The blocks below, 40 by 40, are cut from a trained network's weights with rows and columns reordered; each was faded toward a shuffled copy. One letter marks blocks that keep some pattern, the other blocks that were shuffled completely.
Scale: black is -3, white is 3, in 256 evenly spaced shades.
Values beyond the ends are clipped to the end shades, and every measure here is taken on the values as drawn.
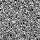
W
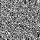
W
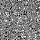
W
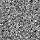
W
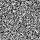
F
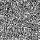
W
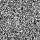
W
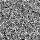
F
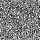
W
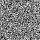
F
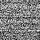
W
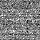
W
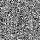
W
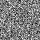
F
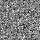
F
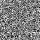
W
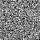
F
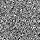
W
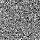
W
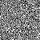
F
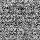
W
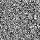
W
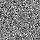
F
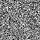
W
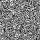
F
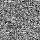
F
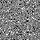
W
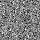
F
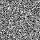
F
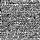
W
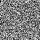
F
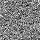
F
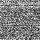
W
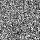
F
